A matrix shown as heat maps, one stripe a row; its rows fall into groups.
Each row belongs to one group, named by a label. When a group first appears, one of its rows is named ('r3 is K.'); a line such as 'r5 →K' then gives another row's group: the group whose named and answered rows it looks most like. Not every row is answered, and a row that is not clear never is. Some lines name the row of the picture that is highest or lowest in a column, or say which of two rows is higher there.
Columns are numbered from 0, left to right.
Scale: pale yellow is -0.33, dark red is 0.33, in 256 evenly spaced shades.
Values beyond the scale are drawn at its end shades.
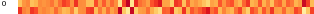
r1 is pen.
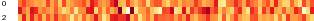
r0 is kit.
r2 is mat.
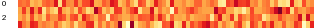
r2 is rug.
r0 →kit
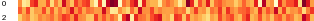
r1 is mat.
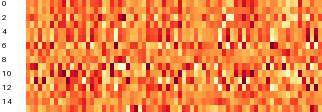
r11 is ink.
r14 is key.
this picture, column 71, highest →15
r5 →rug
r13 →kit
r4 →rug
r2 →kit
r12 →rug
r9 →mat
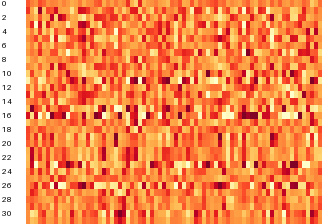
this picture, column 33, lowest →16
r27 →mat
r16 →kit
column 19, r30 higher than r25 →No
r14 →key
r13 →ink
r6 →rug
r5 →key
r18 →pen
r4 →rug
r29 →kit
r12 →kit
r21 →mat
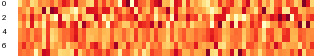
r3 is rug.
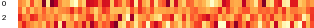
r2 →pen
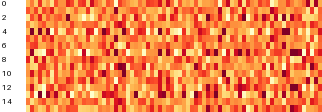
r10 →kit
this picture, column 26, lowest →4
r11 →rug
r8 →ink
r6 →mat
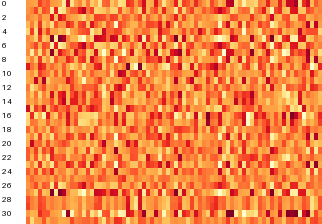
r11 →ink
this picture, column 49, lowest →7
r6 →key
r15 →ink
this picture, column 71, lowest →9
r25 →kit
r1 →key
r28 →pen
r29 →pen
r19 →rug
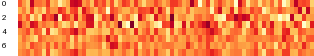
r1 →rug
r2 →kit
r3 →pen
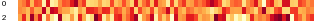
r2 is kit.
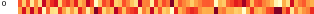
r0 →kit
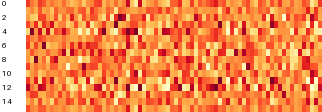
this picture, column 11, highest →7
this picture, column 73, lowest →4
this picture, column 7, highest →8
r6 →ink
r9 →ink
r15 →pen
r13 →mat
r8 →ink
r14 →rug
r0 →pen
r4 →mat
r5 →pen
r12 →pen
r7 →kit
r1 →rug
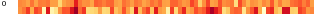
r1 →key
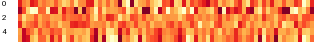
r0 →pen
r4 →mat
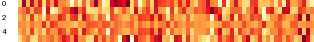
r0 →mat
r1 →key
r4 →rug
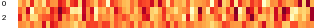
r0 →rug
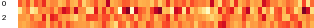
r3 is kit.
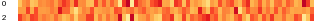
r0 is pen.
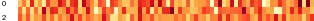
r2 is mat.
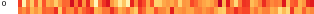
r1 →kit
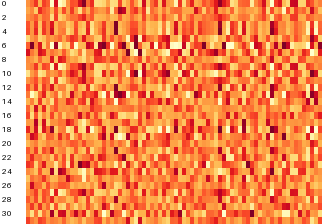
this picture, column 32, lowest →6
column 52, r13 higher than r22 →No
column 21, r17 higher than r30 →No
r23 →ink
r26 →mat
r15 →ink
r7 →pen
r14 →rug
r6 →kit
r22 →kit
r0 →key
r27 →key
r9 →key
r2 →key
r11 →key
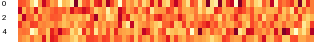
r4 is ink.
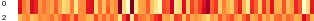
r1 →pen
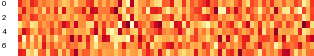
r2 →pen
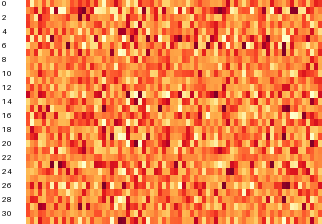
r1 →key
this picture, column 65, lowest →5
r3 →pen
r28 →mat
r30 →pen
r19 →mat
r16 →ink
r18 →mat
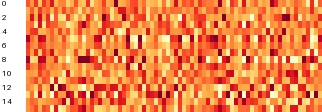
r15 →key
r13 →rug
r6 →pen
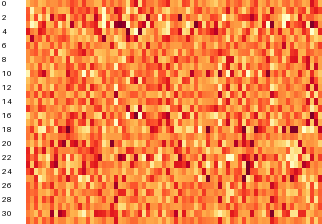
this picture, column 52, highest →20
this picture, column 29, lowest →22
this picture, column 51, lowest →22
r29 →mat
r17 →rug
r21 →ink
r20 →kit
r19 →ink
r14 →rug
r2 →kit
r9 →rug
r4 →pen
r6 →mat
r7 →key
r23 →ink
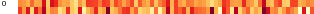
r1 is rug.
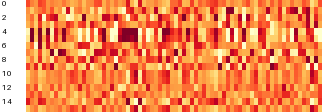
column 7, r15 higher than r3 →No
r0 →pen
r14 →pen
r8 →rug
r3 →rug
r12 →mat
